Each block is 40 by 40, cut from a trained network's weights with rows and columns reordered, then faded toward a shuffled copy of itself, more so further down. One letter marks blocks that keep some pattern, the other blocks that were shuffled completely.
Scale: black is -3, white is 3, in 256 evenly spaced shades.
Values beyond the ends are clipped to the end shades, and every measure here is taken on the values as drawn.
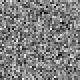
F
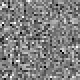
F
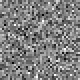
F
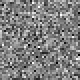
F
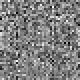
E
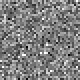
F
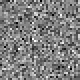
F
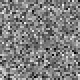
F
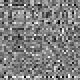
E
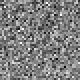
F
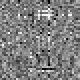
E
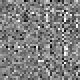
E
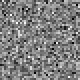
F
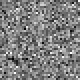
F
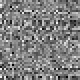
E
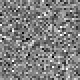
F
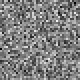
F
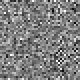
E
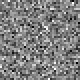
F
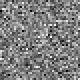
F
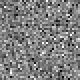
F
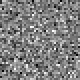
F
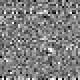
E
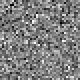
F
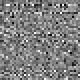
E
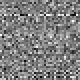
E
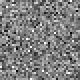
F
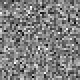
F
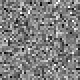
F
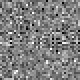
E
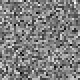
F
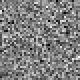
F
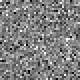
F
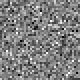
F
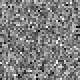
F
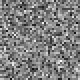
F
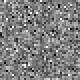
F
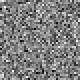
F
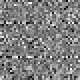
E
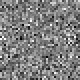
E
